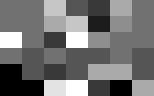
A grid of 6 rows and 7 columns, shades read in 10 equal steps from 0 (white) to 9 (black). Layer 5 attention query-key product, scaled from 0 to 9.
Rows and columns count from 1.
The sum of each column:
33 36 25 20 35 29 30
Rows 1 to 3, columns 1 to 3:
5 5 2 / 5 5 3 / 0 5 7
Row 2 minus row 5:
-4 -1 -4 -4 5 1 -1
